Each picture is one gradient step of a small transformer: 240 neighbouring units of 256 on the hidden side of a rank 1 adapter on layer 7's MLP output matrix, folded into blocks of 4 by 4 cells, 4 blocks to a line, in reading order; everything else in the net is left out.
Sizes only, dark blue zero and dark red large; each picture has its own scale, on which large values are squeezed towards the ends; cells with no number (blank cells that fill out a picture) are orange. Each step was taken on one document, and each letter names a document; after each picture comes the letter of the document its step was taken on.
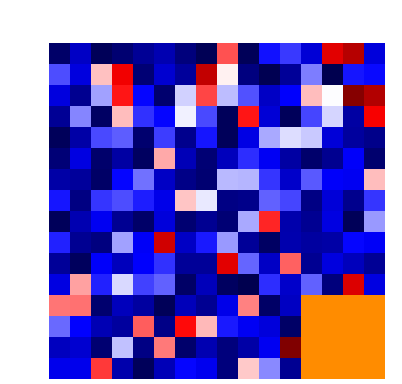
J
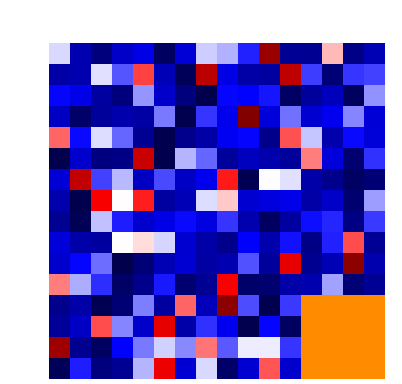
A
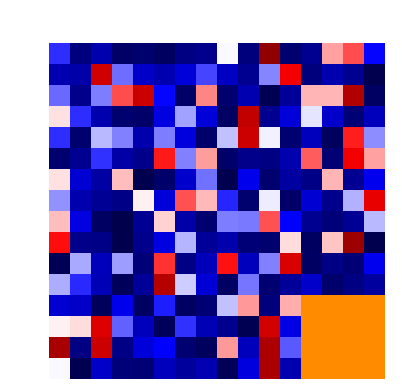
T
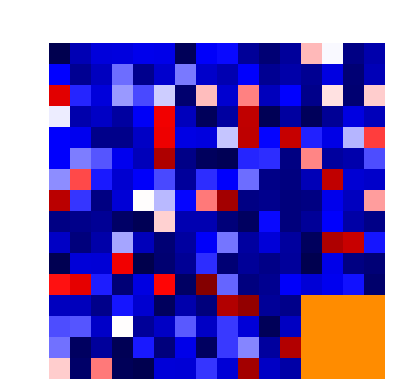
T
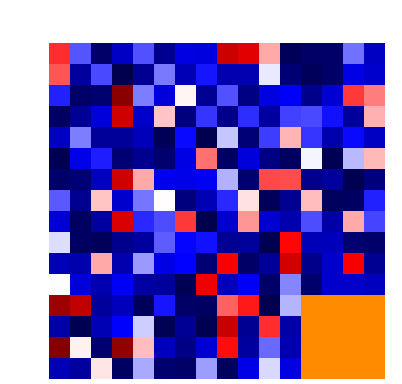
A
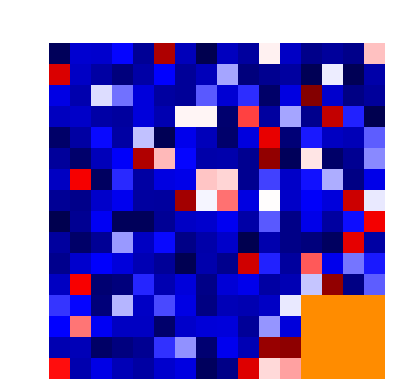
J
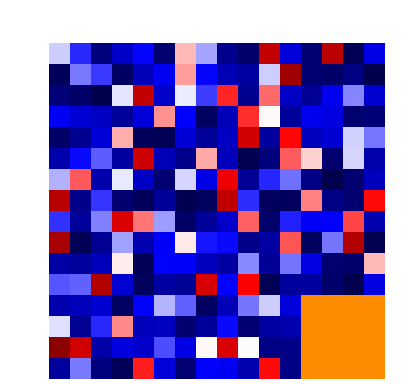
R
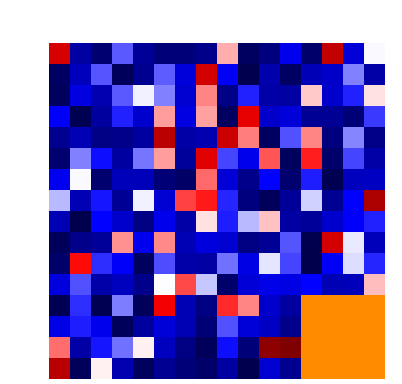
T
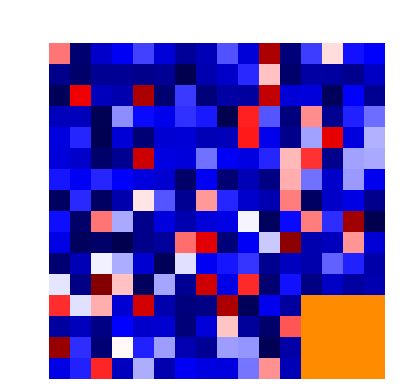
R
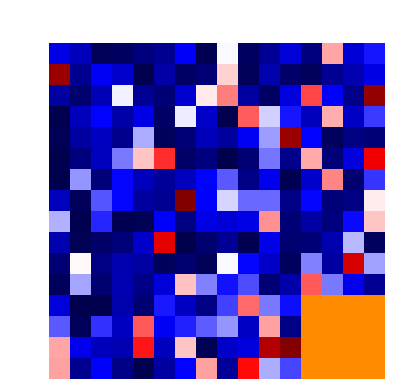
J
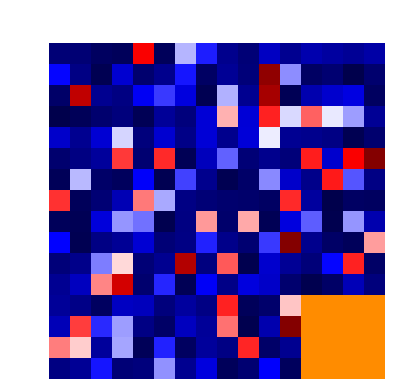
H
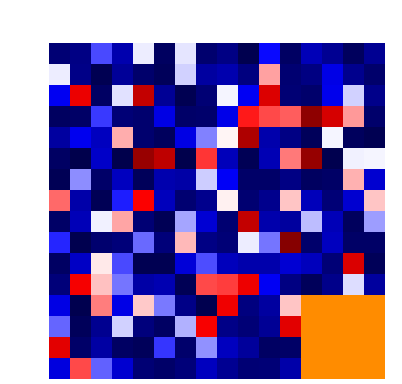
H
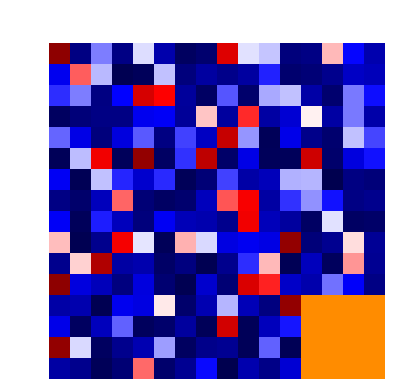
A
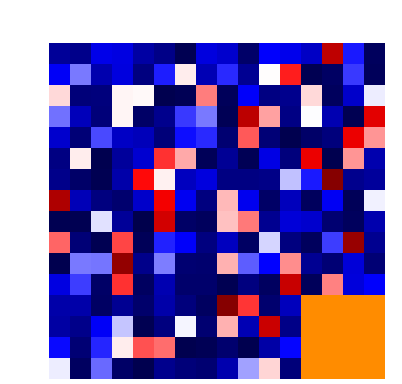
T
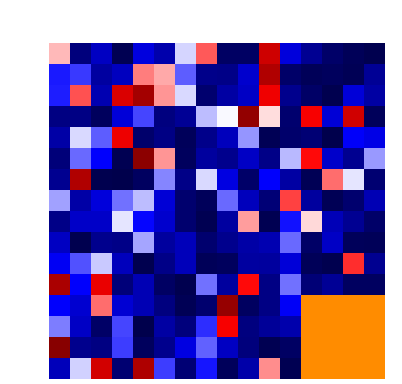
H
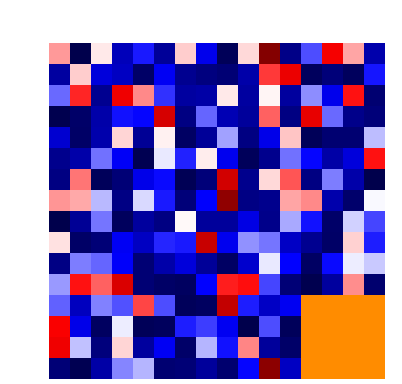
R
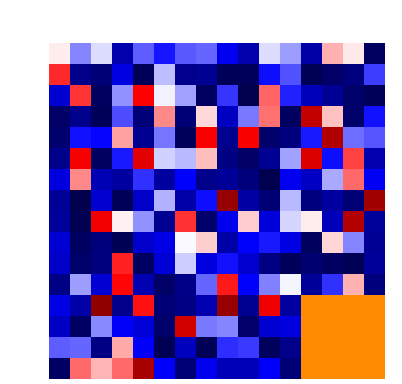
R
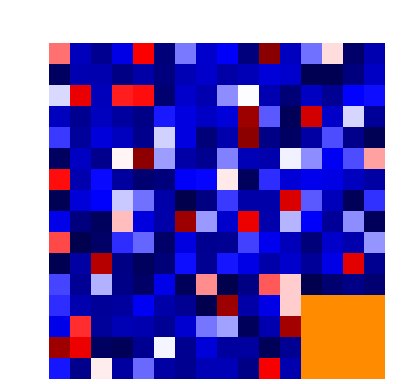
H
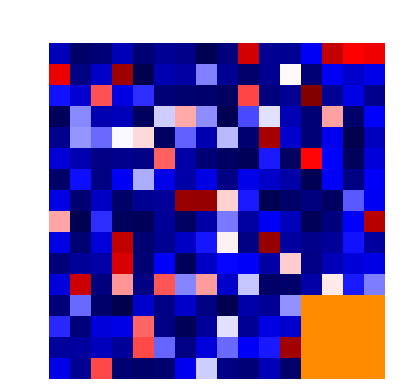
J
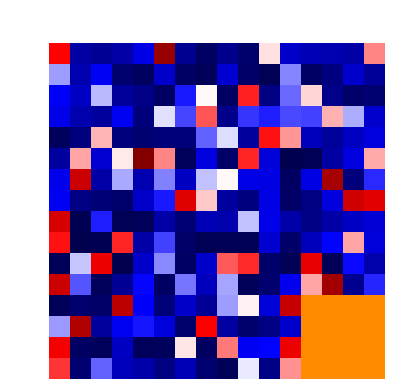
J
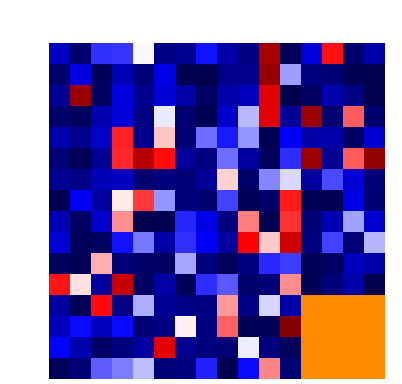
R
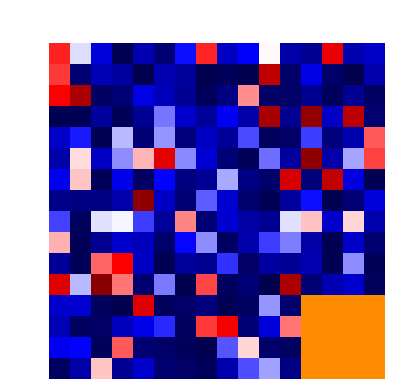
R
